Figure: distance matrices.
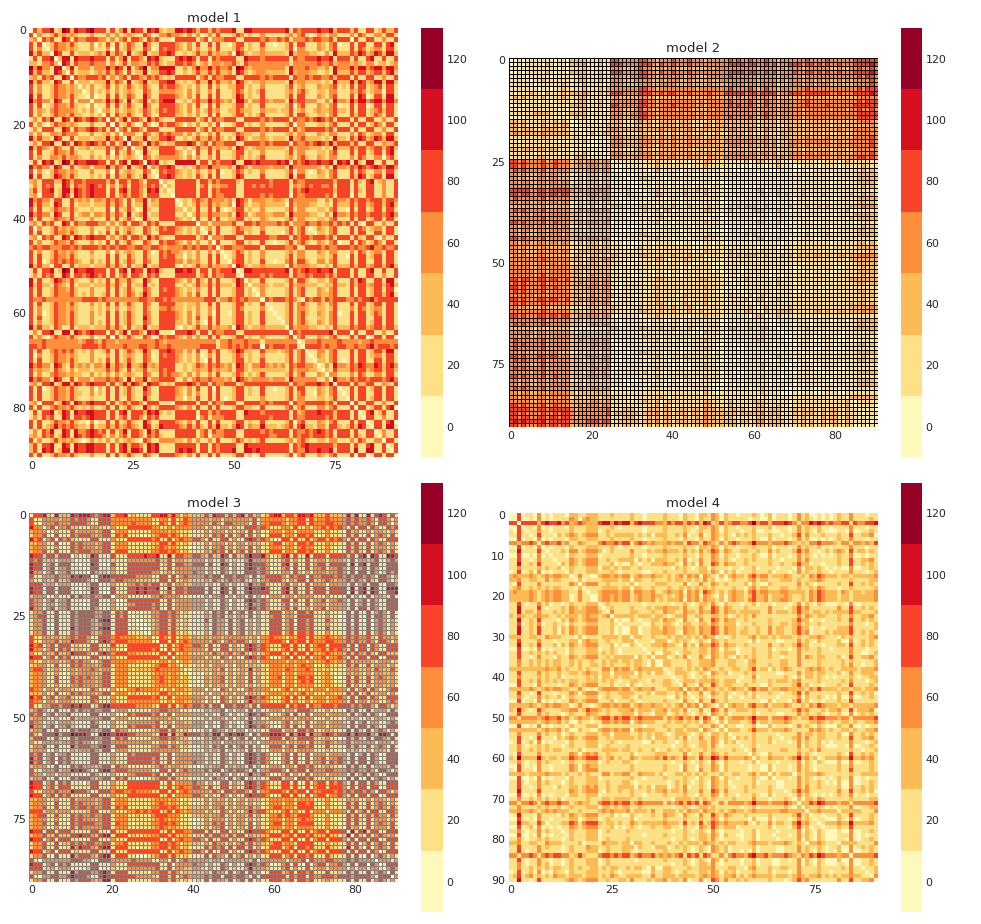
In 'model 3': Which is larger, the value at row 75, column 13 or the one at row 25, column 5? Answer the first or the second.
the first
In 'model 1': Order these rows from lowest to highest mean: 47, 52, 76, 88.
47, 76, 52, 88
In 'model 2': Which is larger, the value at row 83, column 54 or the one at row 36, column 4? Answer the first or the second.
the second
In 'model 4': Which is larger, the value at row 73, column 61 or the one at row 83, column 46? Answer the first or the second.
the first
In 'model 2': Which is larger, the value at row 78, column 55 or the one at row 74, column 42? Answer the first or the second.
the first
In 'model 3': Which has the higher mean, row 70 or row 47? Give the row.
47
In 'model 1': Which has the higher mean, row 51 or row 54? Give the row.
51
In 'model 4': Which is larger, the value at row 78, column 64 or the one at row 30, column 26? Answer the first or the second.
the second
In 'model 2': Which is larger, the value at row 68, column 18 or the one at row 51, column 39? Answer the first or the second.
the first
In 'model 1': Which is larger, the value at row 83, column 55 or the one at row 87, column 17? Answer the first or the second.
the second
